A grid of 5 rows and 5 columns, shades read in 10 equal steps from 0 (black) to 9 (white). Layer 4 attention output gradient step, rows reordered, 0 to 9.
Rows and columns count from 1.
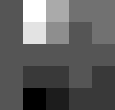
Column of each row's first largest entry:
2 2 1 1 1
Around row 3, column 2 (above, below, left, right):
8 2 3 3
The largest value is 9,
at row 1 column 2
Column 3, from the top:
6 5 3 2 1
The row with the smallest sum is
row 5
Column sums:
15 22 17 15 15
